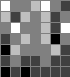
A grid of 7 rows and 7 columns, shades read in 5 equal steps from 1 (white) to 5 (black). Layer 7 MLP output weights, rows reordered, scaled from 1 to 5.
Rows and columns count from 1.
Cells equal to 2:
9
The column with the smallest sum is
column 5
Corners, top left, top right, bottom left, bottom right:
1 4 5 4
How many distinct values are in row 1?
4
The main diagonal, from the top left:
1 4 3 3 3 4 4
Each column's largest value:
5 4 5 4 4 5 4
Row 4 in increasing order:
2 2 3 3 3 4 5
